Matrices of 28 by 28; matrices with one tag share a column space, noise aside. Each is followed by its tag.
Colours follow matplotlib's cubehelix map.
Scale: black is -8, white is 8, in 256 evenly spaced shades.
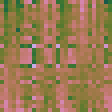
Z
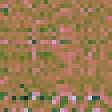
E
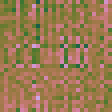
Z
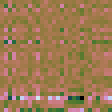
E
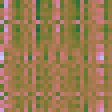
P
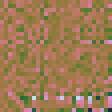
E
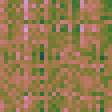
P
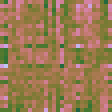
Z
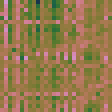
P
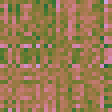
Z
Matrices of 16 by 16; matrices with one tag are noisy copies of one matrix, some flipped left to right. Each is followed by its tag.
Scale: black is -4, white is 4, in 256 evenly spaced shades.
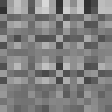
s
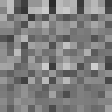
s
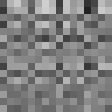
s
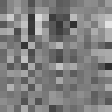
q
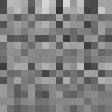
s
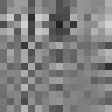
q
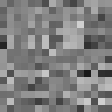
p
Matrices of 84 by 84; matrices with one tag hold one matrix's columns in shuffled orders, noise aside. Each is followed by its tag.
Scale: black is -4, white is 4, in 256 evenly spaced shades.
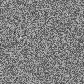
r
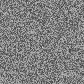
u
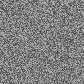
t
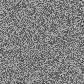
t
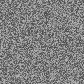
r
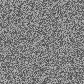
t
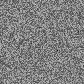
r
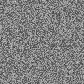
r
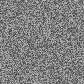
r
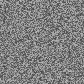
t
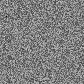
u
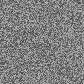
r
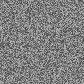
r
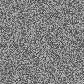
r
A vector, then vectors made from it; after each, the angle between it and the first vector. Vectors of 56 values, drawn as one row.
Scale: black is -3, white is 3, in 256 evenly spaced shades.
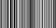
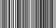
nearly opposite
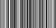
partly aligned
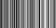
partly aligned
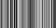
nearly parallel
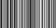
nearly parallel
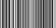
nearly opposite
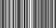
partly opposed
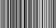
partly aligned
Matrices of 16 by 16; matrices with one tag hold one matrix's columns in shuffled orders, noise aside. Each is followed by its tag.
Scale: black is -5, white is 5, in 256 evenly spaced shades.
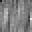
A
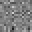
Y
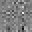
Y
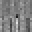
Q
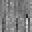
Q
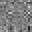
Y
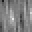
A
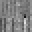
Q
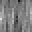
A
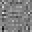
Y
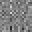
Y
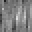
A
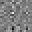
Y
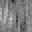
A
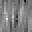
A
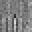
Q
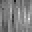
A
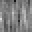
A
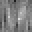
A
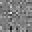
Y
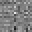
Y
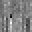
Q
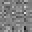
Y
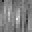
A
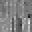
Q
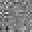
Y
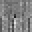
Q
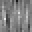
A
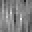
A
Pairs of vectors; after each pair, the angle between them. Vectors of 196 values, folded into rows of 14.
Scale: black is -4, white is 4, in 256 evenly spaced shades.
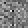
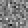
orthogonal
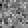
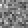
nearly opposite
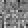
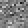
orthogonal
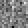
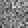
partly aligned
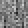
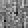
nearly parallel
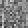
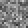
orthogonal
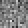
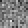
nearly parallel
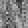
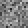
orthogonal
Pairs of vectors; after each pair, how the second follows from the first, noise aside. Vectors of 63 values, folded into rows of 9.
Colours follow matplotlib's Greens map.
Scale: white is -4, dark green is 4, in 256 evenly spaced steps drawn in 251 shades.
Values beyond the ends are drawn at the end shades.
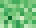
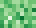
negated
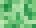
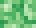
negated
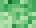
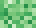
sign-scrambled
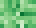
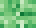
copied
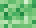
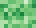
copied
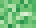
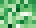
scaled up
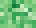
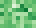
negated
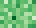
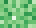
negated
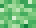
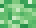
copied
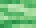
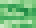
negated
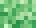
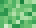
sign-scrambled
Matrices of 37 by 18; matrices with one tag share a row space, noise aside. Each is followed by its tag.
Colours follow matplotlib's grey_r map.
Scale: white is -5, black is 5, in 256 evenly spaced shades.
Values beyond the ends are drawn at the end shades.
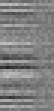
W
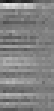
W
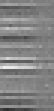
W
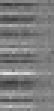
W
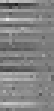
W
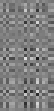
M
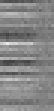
W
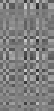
M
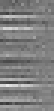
W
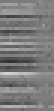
W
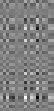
M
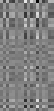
M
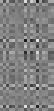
M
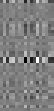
M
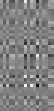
M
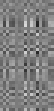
M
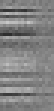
W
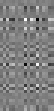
M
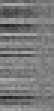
W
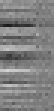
W
